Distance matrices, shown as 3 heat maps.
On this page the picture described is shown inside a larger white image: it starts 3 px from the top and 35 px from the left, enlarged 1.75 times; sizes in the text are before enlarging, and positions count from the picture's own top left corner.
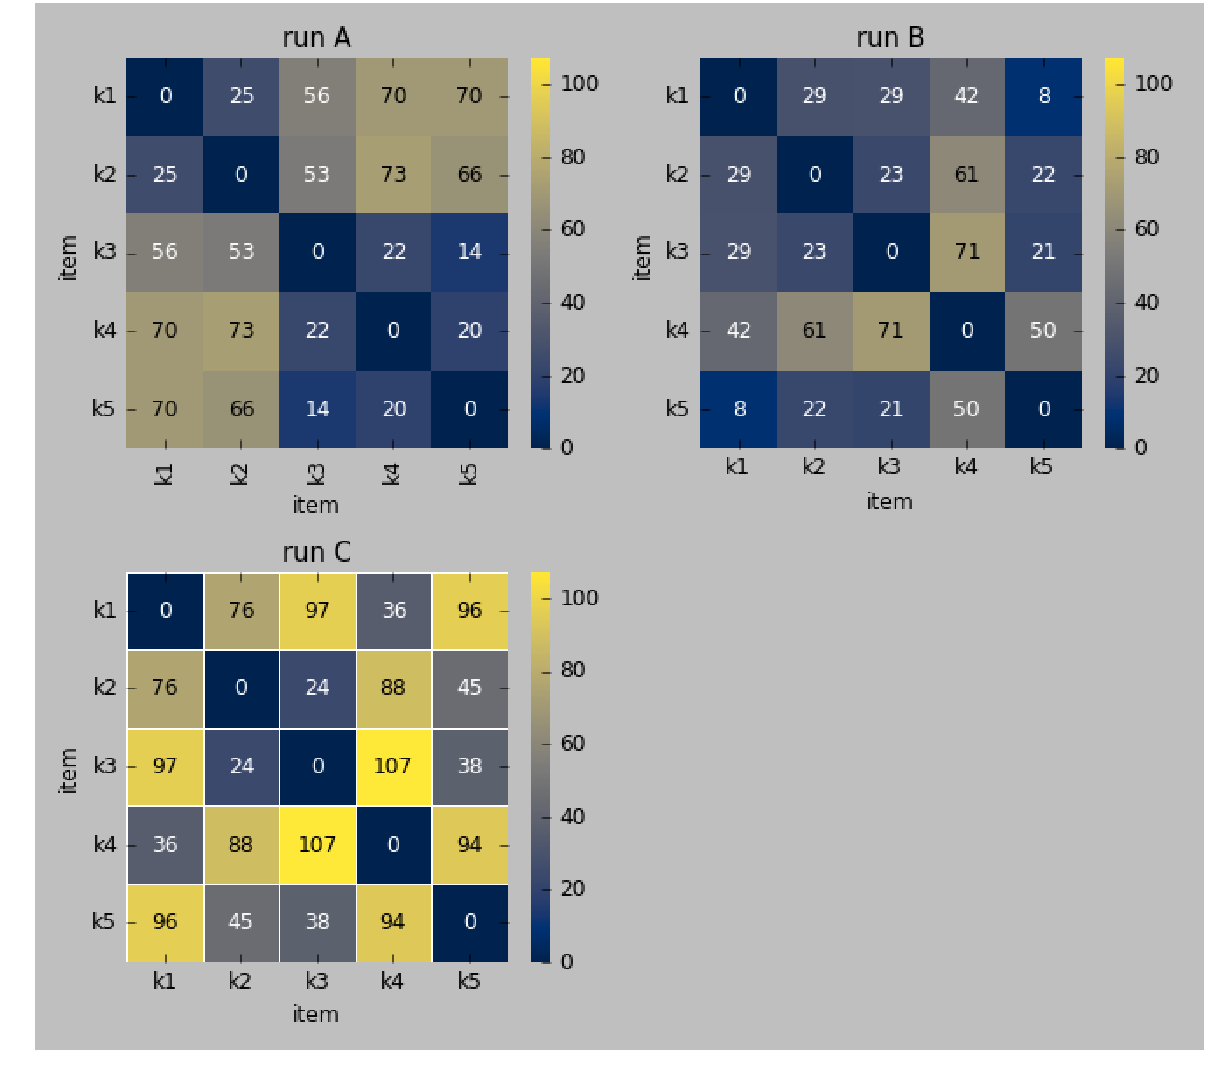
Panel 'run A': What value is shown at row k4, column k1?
70
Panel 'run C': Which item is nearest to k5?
k3
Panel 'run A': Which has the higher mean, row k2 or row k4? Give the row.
k2
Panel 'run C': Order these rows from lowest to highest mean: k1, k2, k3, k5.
k2, k3, k5, k1
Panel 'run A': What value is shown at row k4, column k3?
22
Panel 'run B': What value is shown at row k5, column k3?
21
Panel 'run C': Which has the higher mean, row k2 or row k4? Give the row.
k4
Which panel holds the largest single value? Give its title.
run C
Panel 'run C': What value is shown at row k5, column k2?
45
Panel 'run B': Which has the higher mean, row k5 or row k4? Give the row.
k4
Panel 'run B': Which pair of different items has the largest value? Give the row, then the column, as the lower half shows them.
k4, k3
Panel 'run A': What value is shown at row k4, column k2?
73
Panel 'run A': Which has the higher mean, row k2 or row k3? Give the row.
k2
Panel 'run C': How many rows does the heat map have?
5
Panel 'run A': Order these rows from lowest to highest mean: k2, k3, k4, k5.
k3, k5, k4, k2
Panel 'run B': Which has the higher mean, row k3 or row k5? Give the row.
k3
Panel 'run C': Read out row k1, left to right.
0 76 97 36 96
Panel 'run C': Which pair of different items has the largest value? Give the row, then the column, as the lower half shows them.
k4, k3
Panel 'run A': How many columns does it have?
5
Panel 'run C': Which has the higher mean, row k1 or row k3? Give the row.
k1
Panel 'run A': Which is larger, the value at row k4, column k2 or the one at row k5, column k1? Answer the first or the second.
the first
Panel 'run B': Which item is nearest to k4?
k1
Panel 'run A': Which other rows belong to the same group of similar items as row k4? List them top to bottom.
k3, k5
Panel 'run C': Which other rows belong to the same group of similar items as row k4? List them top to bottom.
k1
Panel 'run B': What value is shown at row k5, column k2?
22
